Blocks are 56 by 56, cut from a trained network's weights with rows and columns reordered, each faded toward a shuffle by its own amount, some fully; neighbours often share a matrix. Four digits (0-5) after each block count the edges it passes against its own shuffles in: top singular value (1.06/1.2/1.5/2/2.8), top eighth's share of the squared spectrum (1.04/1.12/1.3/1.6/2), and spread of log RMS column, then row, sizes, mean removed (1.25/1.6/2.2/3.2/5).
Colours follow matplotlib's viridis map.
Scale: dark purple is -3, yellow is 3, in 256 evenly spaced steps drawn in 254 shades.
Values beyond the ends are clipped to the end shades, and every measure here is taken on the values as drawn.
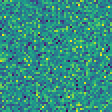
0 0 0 0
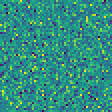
1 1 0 0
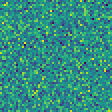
0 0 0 0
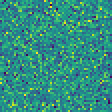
0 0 0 0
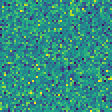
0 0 0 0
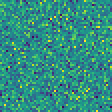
0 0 0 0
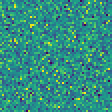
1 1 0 0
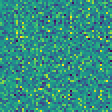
3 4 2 2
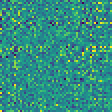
3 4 2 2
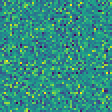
2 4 2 2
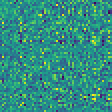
3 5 3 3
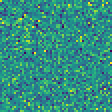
1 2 0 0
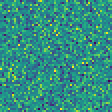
2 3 0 0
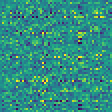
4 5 2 3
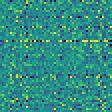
3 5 2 3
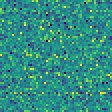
1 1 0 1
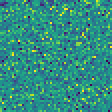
1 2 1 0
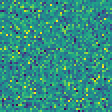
2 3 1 1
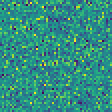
3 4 2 2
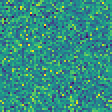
1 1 0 0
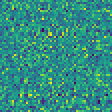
3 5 2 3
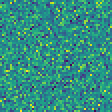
1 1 0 0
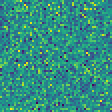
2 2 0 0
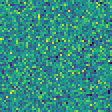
1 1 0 0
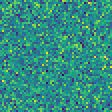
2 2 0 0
